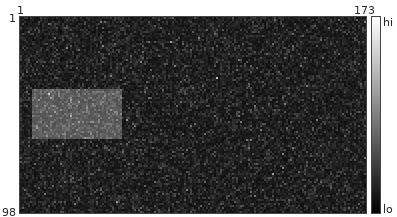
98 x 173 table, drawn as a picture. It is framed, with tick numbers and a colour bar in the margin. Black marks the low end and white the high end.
Odd patch: higher, in the middle left. Ninth with the highest average: middle left. Stripes: none. Histogram: skewed, a long tail of high values.
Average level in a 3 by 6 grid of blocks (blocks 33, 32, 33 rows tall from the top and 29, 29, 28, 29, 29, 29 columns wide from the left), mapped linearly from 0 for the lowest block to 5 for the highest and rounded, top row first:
0 0 0 0 0 0
5 5 0 0 0 0
0 0 0 0 0 0
